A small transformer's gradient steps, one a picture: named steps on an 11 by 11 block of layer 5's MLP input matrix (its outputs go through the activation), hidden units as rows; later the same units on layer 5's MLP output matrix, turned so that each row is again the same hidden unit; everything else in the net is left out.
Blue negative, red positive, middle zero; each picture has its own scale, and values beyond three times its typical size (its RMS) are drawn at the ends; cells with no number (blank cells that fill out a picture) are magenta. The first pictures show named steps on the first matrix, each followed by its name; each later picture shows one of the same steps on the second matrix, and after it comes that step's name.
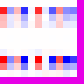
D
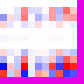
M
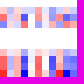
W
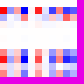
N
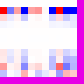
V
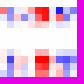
N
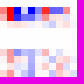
M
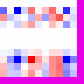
N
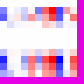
W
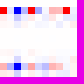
V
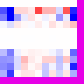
M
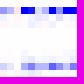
V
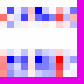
N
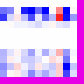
M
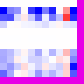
M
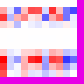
N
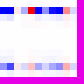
V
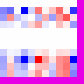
N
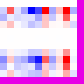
D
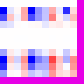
W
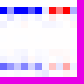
V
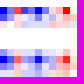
D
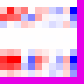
D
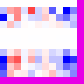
N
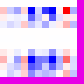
D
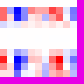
W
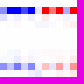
V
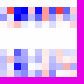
M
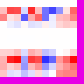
N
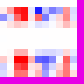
N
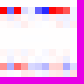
V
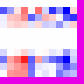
N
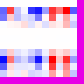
D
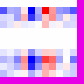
D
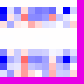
N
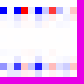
V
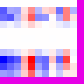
W
